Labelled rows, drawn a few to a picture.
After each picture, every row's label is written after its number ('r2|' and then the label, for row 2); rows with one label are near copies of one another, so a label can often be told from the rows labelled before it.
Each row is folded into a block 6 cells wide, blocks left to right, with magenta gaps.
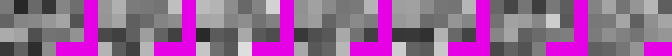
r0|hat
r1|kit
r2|kit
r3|kit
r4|kit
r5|hat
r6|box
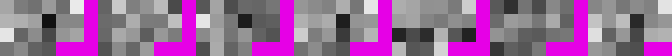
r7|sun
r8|box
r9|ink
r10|sun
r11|kit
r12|hat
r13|sun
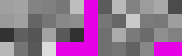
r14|kit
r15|box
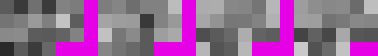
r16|hat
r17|sun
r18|kit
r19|kit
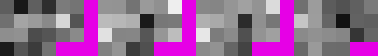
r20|hat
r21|sun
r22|sun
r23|ink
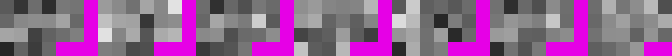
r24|hat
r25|sun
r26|hat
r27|kit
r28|ink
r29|hat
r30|box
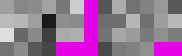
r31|sun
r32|box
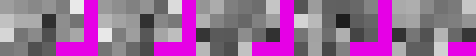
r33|sun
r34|sun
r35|kit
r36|ink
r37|kit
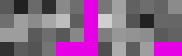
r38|hat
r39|ink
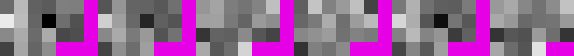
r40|ink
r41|ink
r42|kit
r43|box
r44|ink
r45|kit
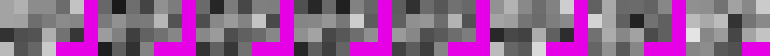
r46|kit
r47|hat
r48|hat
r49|hat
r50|hat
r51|kit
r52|ink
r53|sun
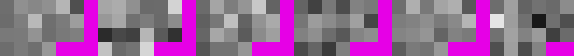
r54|box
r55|kit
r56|box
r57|hat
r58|box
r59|ink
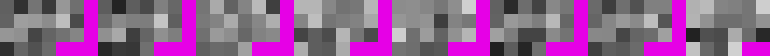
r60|hat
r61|hat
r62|box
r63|kit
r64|sun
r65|hat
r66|hat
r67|kit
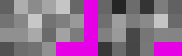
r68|box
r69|hat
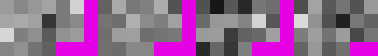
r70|sun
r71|box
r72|hat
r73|ink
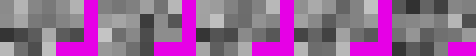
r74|kit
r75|sun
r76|kit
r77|kit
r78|hat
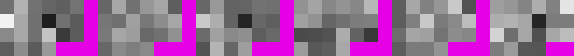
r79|ink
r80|box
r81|ink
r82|kit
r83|box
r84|sun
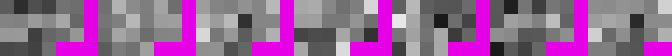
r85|hat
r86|box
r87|sun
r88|kit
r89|ink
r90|hat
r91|sun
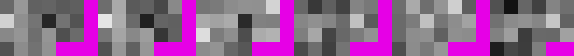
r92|ink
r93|ink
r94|sun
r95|hat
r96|box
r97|hat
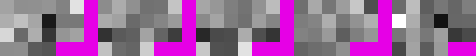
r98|sun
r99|kit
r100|kit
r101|box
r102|ink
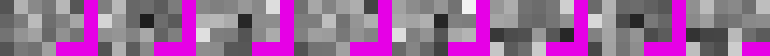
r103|box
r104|ink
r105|sun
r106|box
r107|sun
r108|kit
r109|ink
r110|kit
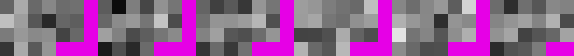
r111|ink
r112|hat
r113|hat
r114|kit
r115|sun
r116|hat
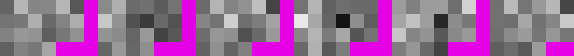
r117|box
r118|ink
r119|box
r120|ink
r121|sun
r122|box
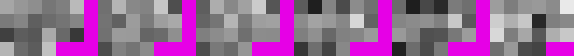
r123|kit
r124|box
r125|box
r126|hat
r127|hat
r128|sun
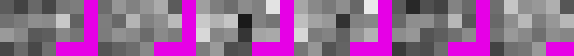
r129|hat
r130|box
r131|sun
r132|sun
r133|hat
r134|box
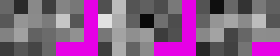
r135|hat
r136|ink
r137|hat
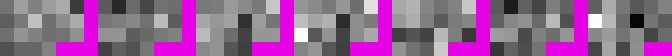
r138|box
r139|hat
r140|sun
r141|sun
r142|kit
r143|hat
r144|ink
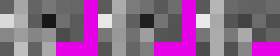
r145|ink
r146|ink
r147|ink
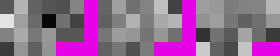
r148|ink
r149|box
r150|kit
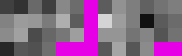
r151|hat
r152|ink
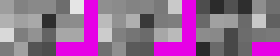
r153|sun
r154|sun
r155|hat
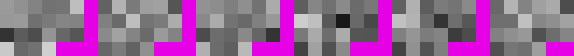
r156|kit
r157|box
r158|kit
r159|ink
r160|ink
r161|box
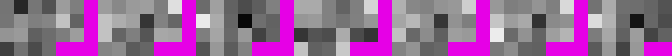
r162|hat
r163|sun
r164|ink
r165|kit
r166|sun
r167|sun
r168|ink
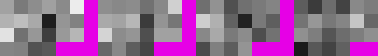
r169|sun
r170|sun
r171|ink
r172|hat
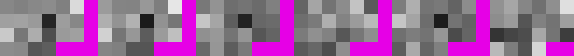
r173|sun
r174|sun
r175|ink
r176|box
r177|ink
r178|kit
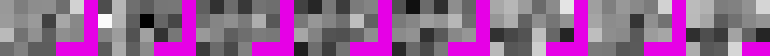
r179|sun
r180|ink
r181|hat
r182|hat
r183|hat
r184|kit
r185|sun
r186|kit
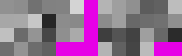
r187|sun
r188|kit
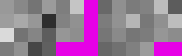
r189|sun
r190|box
